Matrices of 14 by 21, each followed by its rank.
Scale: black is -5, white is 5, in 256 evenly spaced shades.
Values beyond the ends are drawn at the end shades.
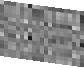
three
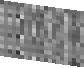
three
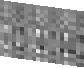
two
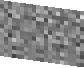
three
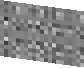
two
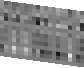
two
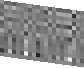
two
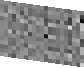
three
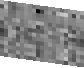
three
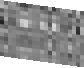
two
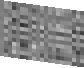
two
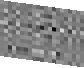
three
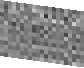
three
